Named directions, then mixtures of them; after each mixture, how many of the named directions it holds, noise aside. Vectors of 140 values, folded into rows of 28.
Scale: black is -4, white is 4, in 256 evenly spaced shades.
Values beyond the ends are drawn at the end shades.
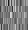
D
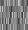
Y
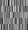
one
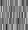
one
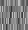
one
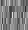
one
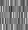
one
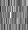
two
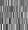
two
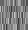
one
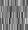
one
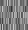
two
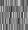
one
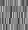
one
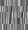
one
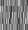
one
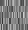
two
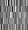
one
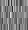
one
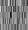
two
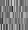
two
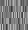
two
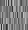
two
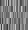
two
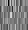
one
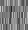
one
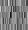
two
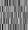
two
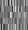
one
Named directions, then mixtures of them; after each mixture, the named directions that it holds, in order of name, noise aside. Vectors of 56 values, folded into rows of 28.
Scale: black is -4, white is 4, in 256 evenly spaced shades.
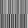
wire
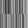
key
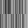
key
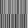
wire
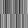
key, wire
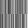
key, wire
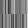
key, wire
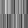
key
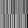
key, wire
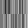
key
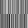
wire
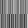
wire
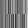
key, wire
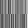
key, wire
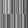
key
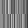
key, wire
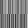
wire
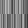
key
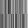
key, wire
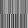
wire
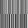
wire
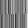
key, wire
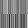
wire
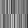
key, wire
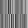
key, wire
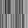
key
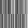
key, wire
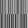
wire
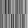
key, wire
